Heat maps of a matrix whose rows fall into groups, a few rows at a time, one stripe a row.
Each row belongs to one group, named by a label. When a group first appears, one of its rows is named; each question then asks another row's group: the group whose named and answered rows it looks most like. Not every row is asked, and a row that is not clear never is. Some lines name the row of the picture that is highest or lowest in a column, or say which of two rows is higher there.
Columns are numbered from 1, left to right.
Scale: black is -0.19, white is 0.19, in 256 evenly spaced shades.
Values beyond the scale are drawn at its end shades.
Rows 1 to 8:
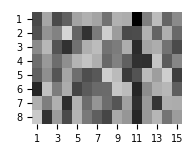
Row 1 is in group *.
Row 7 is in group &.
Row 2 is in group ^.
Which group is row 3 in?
*
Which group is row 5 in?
^
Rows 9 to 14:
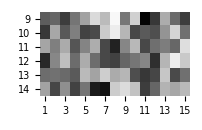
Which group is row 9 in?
*
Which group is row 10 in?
^
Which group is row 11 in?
&
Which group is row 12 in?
&
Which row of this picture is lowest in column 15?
9
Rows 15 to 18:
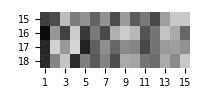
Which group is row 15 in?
&
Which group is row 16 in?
^
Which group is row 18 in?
&
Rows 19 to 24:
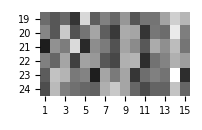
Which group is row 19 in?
&
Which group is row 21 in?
^
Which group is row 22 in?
&
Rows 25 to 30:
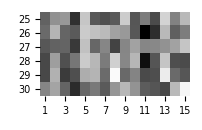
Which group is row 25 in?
&
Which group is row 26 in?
*
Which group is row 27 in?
&
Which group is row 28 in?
*
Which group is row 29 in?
*
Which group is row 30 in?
&
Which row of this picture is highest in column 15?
30
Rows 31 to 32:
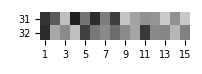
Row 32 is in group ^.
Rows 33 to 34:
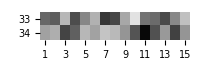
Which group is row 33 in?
&
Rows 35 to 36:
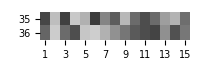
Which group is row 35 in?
^
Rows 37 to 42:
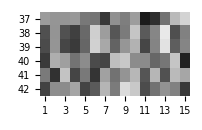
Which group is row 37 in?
&
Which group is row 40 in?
^
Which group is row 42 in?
^
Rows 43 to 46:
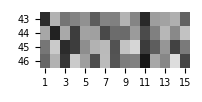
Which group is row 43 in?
^
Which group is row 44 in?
&
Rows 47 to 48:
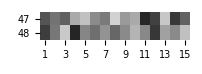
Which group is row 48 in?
&
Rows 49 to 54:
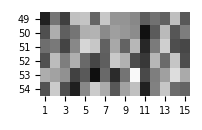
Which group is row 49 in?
^
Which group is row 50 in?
*
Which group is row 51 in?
*
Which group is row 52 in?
^
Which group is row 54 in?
*
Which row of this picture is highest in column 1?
53
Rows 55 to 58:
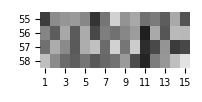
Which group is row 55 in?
^
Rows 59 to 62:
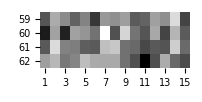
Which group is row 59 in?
^
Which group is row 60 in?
^
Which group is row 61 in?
^
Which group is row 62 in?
*
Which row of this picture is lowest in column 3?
60
